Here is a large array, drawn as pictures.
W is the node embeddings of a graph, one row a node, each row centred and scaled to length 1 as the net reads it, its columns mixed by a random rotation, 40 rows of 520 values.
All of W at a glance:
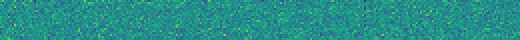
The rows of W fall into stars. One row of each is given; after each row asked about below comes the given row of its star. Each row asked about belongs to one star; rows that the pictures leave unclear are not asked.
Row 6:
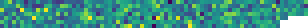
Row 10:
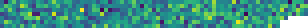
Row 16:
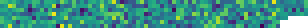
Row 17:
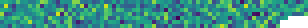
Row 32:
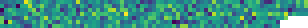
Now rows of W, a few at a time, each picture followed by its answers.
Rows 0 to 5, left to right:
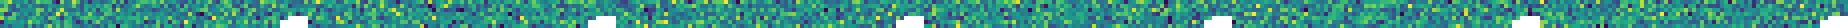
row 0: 17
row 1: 17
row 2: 16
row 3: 32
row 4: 17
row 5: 16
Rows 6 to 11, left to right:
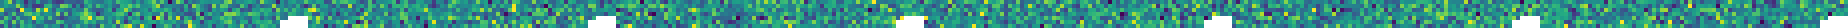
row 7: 17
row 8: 10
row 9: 17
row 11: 16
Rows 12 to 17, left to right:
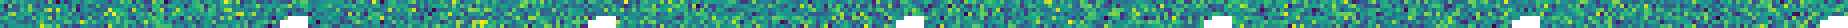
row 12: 32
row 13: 10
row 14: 6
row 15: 32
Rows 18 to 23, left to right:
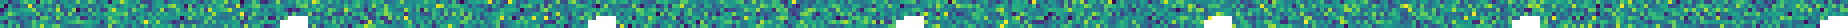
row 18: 32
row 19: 6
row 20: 6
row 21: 16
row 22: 32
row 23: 16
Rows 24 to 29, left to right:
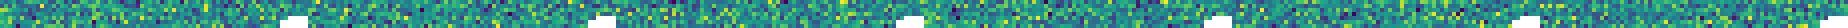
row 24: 16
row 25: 6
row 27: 16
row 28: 10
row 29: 10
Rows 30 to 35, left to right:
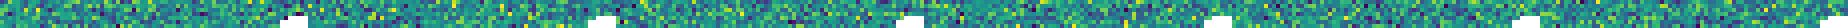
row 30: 6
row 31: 10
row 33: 10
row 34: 16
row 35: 16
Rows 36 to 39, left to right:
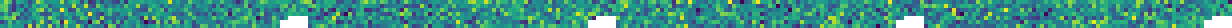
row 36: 17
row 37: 10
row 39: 10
